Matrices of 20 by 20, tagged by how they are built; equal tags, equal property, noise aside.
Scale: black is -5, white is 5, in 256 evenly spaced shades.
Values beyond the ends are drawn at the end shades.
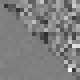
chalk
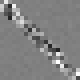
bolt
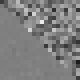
chalk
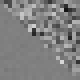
chalk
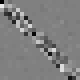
bolt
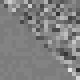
chalk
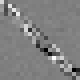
bolt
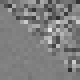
chalk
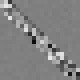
bolt
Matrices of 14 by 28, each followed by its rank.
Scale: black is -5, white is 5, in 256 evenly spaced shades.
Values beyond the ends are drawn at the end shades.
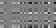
one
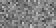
full rank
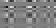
one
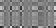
one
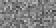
full rank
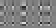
one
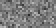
full rank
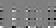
one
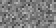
full rank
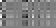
one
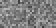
full rank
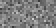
full rank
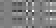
one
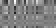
one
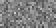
full rank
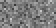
full rank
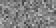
full rank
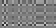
one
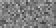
full rank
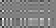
one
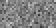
full rank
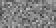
full rank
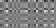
one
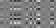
one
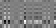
one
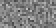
full rank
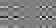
one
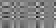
one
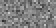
full rank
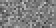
full rank
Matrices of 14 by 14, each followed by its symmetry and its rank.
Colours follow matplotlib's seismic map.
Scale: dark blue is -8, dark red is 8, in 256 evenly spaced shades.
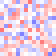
symmetric, full rank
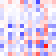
neither, rank three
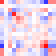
symmetric, rank three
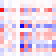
neither, rank two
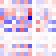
neither, rank two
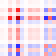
symmetric, rank one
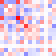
symmetric, rank three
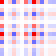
symmetric, rank one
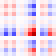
symmetric, rank one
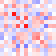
symmetric, rank three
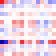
neither, rank two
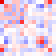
symmetric, rank three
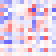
neither, rank three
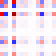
symmetric, rank one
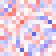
symmetric, full rank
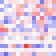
neither, rank three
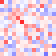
symmetric, full rank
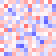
symmetric, full rank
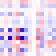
neither, rank two
